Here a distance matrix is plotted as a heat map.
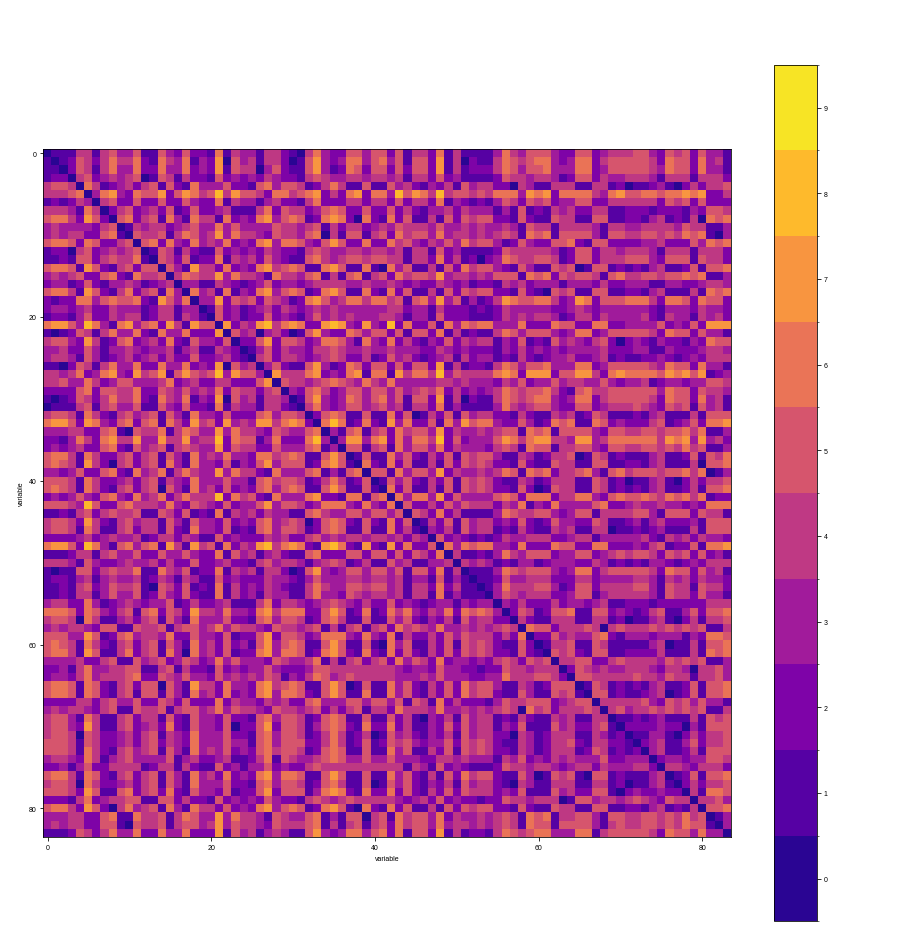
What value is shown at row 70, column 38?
1
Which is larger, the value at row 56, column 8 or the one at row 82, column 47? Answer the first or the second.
the second
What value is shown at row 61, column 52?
4
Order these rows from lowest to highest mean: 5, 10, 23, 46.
46, 23, 10, 5
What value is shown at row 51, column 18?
1
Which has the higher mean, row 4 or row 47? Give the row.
4
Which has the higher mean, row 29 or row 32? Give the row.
29
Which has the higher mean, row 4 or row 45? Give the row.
45
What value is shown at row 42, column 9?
3
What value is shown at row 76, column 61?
1
